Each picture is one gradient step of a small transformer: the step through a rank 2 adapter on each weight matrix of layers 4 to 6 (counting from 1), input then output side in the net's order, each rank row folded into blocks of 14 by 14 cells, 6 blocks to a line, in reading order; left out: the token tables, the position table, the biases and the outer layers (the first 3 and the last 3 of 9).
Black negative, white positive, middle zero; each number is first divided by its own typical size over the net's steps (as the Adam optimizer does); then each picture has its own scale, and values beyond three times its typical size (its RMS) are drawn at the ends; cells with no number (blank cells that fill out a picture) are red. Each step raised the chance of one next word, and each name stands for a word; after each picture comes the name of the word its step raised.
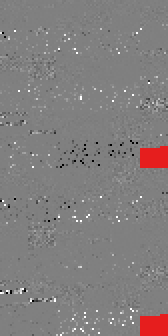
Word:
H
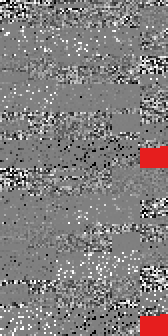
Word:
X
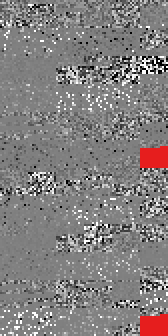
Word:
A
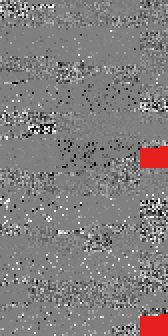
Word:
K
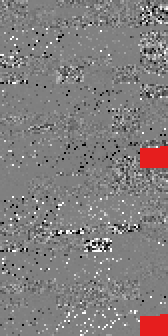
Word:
K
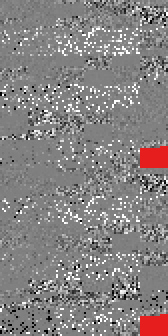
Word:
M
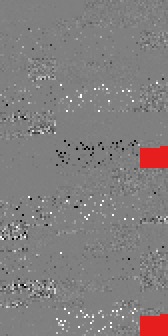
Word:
H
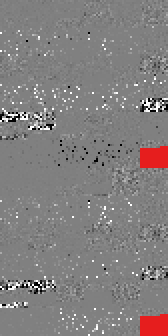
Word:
H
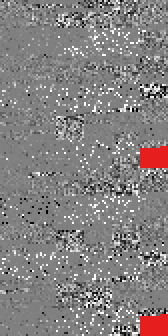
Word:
M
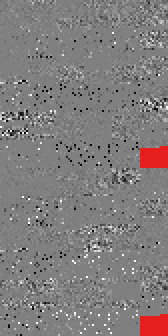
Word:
K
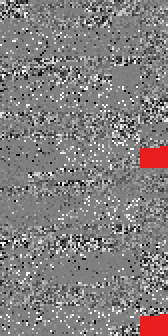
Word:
A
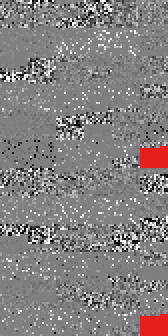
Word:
M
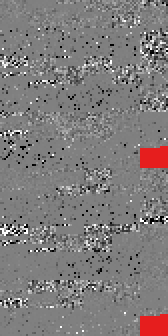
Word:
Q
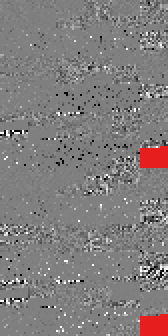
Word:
K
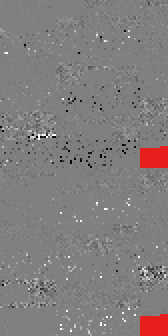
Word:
K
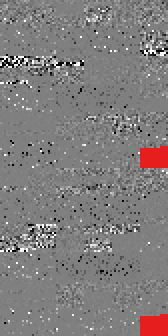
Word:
Q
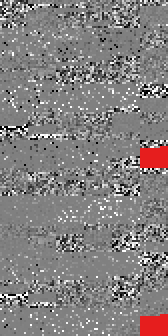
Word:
A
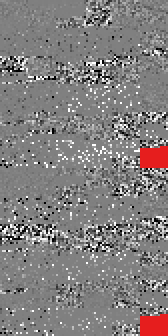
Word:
A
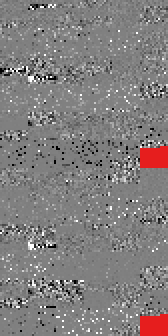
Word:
H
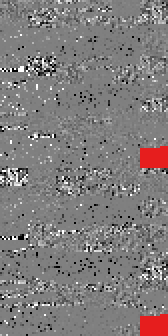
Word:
Q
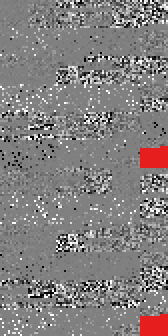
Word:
A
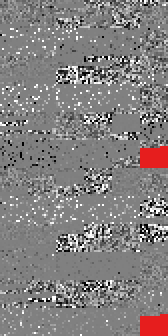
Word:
A
